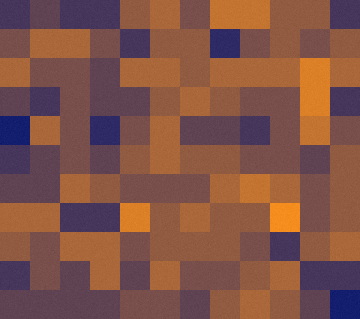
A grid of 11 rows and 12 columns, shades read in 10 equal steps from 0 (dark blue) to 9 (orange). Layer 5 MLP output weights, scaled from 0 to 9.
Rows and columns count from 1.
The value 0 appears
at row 5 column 1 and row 11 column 12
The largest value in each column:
6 6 6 6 8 6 6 7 7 9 8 6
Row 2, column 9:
4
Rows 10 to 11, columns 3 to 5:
3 6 3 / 3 3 4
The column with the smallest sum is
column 1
